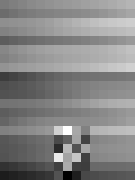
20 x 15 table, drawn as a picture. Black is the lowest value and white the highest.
The bottom middle is the roughest part. An odd patch, rougher than its surroundings, sits in the bottom middle. The field climbs toward the top right. Streaks run across, left to right.
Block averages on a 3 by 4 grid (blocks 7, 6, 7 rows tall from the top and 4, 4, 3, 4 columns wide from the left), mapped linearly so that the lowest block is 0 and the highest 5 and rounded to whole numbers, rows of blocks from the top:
2 3 4 5 / 1 2 3 4 / 0 2 2 3
